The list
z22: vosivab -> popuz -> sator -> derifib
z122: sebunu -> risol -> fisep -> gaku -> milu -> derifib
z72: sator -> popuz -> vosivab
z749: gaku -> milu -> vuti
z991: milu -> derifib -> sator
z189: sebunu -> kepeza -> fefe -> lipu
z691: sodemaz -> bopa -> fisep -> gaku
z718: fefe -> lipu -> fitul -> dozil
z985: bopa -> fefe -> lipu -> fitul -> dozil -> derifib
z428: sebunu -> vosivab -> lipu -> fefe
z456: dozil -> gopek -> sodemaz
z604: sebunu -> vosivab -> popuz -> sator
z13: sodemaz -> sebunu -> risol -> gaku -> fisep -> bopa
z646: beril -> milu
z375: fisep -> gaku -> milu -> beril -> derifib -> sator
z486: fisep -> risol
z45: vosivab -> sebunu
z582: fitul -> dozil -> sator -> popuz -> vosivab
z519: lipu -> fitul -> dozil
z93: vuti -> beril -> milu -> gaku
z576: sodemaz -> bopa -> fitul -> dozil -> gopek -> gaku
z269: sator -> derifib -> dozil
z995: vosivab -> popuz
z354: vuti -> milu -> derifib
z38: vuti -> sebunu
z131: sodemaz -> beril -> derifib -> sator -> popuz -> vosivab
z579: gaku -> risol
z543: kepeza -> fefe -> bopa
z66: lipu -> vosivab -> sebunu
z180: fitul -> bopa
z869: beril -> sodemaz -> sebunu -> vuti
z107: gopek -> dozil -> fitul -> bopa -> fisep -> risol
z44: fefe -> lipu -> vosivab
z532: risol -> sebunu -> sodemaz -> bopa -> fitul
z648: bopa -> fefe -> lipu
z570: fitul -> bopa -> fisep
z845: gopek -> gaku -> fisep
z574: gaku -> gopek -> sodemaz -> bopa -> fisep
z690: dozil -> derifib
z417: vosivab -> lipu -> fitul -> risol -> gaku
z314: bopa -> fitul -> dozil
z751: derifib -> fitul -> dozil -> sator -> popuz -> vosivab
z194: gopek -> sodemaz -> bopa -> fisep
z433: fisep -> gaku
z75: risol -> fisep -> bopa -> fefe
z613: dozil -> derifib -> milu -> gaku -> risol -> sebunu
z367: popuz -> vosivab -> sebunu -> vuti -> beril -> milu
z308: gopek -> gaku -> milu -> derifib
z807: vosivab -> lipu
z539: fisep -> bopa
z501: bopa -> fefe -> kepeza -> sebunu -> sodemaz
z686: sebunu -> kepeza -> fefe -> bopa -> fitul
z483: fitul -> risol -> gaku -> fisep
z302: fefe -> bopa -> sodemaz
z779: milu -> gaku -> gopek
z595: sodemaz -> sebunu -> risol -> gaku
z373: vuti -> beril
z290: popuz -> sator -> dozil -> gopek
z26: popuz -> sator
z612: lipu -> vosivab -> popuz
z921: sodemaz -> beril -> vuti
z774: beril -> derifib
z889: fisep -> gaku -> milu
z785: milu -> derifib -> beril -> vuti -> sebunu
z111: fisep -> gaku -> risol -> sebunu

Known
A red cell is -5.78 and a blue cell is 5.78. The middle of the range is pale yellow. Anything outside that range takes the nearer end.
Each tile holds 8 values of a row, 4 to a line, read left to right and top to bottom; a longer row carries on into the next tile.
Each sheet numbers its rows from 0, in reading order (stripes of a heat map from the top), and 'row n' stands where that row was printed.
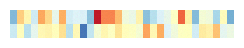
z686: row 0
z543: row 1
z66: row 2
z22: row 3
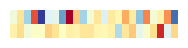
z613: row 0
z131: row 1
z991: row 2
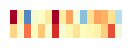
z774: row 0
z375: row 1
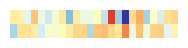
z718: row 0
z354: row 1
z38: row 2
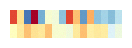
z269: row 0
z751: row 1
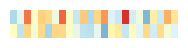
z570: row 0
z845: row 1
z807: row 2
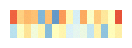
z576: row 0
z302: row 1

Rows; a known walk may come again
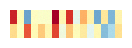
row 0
z774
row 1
z456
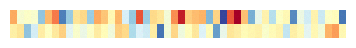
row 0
z308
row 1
z686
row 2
z194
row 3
z576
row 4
z131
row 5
z122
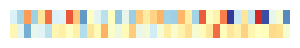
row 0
z845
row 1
z22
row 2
z889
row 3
z991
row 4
z613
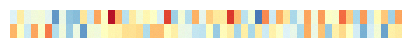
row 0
z604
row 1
z648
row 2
z354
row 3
z302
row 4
z44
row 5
z570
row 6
z574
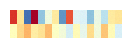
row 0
z269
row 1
z807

